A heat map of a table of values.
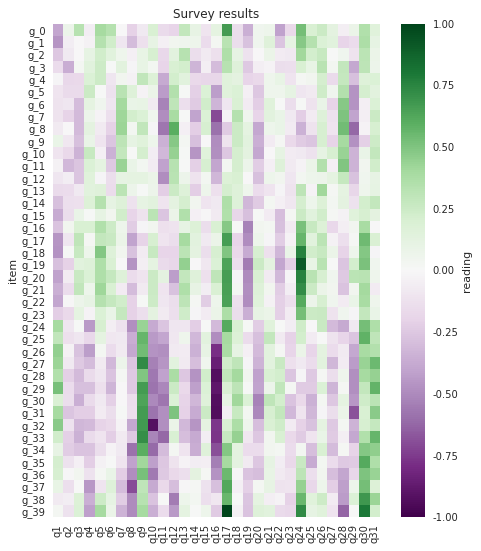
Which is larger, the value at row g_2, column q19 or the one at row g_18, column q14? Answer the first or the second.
the second
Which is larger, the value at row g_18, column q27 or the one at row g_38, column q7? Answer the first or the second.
the first
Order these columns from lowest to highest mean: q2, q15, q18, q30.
q2, q15, q18, q30
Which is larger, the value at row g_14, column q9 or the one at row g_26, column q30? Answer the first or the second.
the second
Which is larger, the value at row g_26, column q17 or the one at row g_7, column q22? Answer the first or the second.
the first
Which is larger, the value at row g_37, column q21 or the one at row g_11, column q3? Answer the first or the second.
the first
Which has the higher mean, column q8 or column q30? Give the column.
q30
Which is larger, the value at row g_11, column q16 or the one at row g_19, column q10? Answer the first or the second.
the second
